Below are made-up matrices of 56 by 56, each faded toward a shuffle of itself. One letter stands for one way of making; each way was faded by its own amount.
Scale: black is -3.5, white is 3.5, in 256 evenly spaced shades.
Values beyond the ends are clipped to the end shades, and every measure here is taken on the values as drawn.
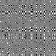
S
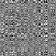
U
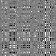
S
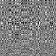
U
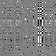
S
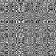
U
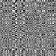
U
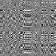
U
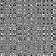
S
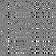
S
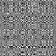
U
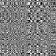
U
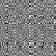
U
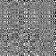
U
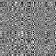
U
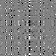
S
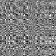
U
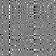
S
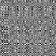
U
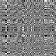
U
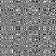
U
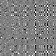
S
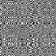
U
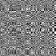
U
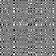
S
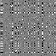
S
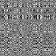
U
